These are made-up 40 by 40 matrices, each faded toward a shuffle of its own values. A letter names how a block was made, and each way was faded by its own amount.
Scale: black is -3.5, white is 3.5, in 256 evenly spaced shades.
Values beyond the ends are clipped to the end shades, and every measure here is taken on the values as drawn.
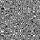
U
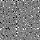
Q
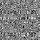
U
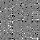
Q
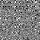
U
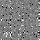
Q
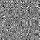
U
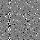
Q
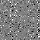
Q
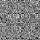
U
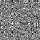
U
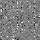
Q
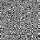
U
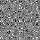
U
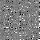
Q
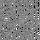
Q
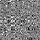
U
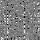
Q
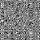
U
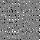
Q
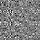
U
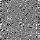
Q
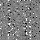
Q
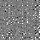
Q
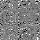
Q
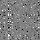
Q
